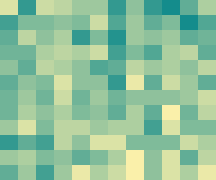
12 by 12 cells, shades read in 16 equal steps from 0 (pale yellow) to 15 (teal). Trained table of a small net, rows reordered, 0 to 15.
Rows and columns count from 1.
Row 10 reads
13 10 12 4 7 2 2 8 8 8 3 5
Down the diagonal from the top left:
2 8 7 4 7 7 9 5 12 8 10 1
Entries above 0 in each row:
12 12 12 12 12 12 12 11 12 12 11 11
